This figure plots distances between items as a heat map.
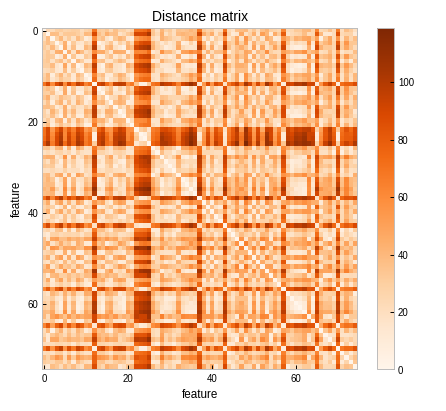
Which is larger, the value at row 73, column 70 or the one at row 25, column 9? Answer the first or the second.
the second
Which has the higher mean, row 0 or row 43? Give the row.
43
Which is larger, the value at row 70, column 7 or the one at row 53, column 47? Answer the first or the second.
the first
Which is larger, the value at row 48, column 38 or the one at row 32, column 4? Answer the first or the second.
the first
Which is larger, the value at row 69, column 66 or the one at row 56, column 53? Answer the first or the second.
the second
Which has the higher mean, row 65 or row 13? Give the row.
65
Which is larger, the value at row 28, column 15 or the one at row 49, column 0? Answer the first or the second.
the first
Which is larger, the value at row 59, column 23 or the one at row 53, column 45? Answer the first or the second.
the first
